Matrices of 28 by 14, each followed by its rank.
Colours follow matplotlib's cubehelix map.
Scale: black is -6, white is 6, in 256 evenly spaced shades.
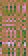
two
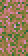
full rank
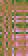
two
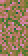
full rank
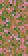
full rank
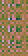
two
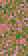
full rank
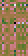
two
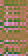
two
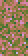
full rank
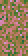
full rank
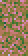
full rank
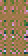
two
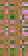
two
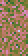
full rank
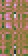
two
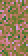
full rank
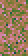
full rank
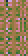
two
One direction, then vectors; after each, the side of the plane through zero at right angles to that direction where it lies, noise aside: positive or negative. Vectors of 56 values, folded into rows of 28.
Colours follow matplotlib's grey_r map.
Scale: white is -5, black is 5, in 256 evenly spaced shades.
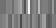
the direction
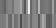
positive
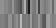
negative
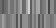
positive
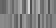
positive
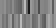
negative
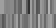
negative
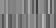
positive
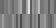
positive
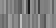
negative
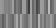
negative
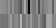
negative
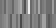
positive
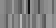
negative
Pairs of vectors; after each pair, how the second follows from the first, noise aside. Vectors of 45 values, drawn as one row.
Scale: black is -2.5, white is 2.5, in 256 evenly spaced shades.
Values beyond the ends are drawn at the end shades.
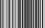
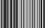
negated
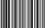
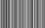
shrunk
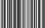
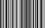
negated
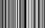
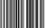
negated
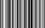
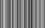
shrunk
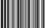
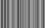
shrunk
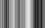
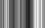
negated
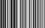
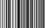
negated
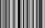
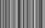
shrunk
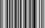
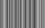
shrunk
